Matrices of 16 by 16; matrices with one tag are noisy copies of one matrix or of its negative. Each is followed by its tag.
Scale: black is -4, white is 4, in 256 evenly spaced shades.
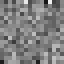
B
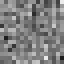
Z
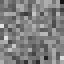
Z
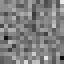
Z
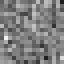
Z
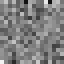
B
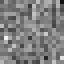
Z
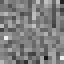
Z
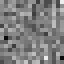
Z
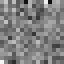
B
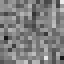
Z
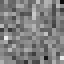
Z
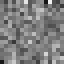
B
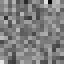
B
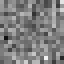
Z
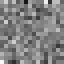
B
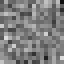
Z
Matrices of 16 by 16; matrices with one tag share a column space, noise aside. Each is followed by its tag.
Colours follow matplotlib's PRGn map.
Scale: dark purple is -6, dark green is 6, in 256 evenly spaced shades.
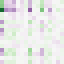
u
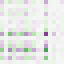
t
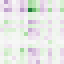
u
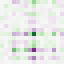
t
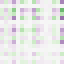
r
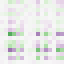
t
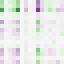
u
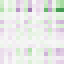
u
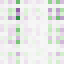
r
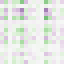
r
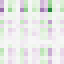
u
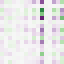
r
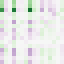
u
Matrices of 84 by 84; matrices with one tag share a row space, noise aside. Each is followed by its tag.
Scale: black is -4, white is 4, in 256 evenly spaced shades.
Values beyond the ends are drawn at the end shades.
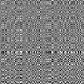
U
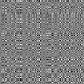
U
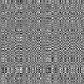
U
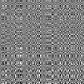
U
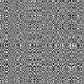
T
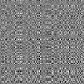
U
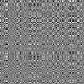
T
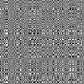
T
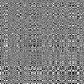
T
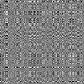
T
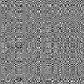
U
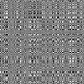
T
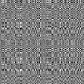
U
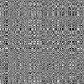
T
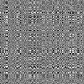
T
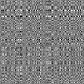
U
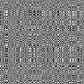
T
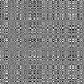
T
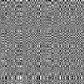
U
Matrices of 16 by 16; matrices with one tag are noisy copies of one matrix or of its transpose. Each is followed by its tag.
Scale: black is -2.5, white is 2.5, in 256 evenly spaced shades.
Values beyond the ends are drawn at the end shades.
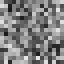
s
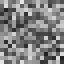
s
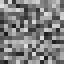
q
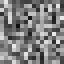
q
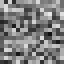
q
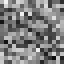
s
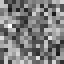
s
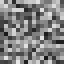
q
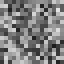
s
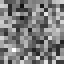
s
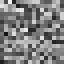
q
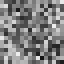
s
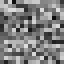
q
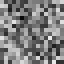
s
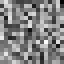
q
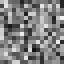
q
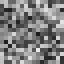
s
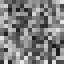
s
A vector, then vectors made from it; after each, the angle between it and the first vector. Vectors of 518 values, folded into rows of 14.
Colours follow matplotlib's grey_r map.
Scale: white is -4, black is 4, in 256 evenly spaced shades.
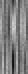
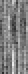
nearly opposite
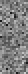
orthogonal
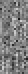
partly aligned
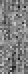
partly aligned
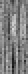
nearly parallel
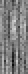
nearly parallel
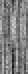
nearly parallel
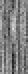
nearly parallel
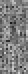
partly opposed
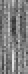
nearly opposite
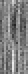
nearly opposite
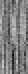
nearly parallel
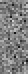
orthogonal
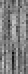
nearly parallel
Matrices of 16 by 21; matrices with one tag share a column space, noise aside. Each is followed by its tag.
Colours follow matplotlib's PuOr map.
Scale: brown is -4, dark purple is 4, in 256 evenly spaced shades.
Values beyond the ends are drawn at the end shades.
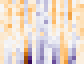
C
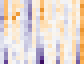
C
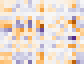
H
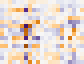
H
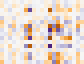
H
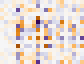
H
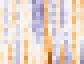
C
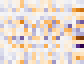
H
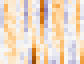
C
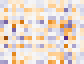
H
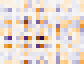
H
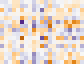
H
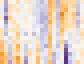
C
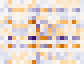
H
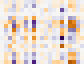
H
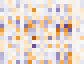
H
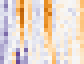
C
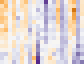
C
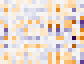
H
